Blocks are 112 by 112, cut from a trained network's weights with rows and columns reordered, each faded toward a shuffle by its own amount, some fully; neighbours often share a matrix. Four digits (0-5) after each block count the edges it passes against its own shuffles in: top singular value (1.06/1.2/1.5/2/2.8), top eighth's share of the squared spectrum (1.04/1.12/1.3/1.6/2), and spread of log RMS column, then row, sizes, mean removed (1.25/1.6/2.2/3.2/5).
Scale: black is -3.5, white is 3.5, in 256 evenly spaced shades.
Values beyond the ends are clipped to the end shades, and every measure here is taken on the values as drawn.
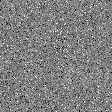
0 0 0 0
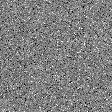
1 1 0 0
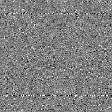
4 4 2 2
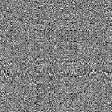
4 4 2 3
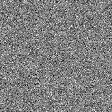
3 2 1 0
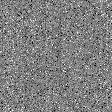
1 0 0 0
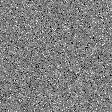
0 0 0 0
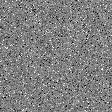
0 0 0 0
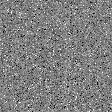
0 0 0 0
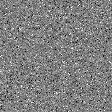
2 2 0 1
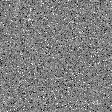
1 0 0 0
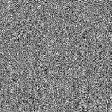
4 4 2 2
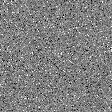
0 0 0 0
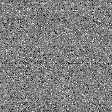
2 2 1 1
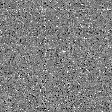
2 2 1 0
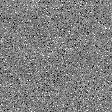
1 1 1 0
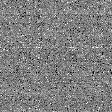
2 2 2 1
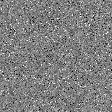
1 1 0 0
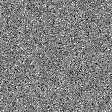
1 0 0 0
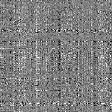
4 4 3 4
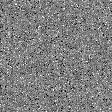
1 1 0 0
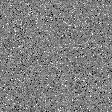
1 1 0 0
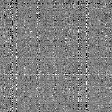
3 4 4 2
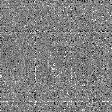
3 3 3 2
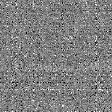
3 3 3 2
